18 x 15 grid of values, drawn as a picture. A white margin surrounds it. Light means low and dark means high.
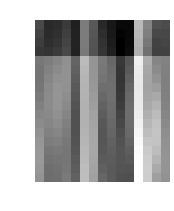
The grain runs up and down. The bottom right is the ninth with the lowest average. A horizontal seam about 20% of the way down splits the table, and the top part is higher. The histogram is bell-shaped.
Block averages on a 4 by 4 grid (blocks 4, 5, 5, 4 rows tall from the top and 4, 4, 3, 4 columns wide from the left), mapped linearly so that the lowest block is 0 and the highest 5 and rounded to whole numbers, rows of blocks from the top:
4 3 5 2 | 2 2 3 1 | 2 2 3 0 | 2 2 3 0
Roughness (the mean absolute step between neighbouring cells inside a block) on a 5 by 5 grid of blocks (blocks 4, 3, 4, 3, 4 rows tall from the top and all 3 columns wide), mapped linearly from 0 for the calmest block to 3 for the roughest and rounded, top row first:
02131 / 02030 / 02131 / 02131 / 02131
